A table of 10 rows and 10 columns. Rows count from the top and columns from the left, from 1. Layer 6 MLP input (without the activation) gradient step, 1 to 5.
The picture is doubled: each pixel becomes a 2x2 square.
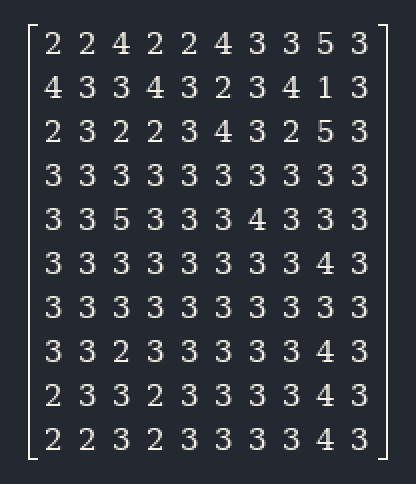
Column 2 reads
2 3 3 3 3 3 3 3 3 2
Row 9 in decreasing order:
4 3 3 3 3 3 3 3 2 2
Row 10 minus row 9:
0 -1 0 0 0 0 0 0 0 0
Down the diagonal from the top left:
2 3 2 3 3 3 3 3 4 3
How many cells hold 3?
70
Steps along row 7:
same same same same same same same same same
